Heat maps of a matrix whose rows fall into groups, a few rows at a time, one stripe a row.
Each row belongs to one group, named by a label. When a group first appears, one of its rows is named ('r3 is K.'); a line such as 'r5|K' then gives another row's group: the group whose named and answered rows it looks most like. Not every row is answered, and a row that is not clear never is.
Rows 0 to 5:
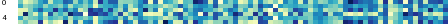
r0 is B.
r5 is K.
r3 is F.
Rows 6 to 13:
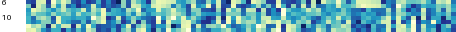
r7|F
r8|B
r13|K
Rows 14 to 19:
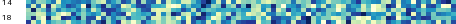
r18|F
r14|B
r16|F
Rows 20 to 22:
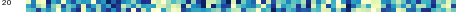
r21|F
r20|F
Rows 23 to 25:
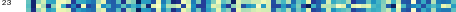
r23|B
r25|B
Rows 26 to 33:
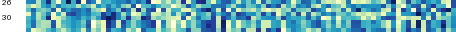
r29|F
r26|F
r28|B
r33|B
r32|B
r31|B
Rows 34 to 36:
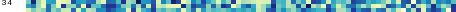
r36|K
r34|B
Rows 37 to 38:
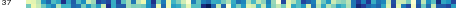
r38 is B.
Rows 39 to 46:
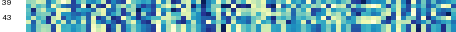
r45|B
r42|B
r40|F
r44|F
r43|F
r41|B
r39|B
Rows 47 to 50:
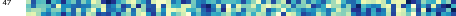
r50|K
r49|K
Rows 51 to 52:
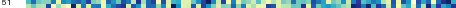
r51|B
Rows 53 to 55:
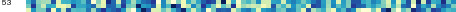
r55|F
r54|B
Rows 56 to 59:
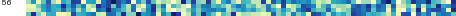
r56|F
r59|B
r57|K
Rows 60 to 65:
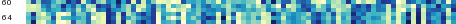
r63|B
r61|K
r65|B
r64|B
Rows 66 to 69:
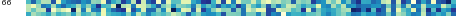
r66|B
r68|K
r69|K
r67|K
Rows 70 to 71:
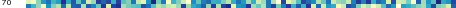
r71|F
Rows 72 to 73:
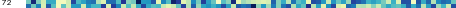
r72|B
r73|F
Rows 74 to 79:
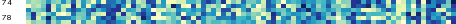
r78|F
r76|F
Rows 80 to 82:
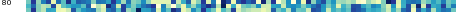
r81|B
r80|F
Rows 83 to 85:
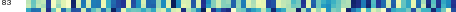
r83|K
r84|K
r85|F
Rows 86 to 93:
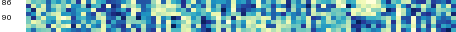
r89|F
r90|B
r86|F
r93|B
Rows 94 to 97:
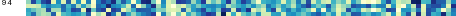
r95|K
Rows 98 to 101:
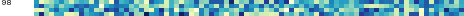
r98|B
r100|K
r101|B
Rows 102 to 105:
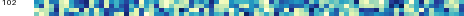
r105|K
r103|F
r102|F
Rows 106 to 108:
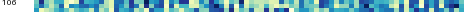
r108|B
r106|B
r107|B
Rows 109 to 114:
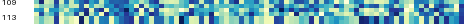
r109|F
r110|K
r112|F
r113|K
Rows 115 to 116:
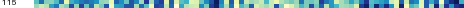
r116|K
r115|B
